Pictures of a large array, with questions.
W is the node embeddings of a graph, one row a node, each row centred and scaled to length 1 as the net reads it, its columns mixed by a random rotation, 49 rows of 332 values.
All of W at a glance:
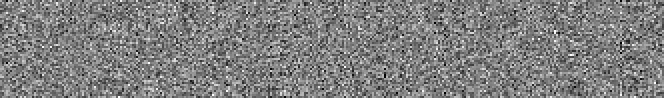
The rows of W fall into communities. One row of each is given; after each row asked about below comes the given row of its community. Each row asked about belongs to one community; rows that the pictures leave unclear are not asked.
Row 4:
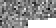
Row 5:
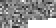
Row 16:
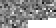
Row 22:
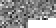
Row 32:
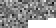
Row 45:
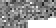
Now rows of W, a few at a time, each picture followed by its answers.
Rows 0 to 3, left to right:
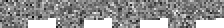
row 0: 4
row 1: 22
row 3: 5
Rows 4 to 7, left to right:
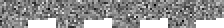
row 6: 45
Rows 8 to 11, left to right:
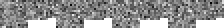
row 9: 5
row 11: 16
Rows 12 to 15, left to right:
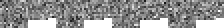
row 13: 45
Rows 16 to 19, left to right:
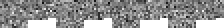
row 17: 32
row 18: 45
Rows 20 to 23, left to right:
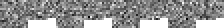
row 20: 4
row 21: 4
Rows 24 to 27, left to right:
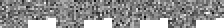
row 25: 32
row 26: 4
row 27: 4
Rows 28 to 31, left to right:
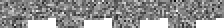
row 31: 5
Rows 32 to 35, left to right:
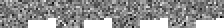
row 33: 22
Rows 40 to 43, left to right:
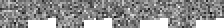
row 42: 32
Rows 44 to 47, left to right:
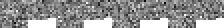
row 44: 5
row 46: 32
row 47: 5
